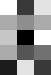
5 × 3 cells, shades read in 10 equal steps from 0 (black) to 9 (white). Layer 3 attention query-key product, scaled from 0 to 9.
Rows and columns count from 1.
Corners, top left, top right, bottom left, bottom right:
9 8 1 2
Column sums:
29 18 29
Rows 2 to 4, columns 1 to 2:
6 5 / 7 0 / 6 3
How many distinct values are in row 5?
3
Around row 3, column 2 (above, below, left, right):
5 3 7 9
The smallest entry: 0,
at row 3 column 2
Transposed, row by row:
9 6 7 6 1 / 2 5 0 3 8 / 8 6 9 4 2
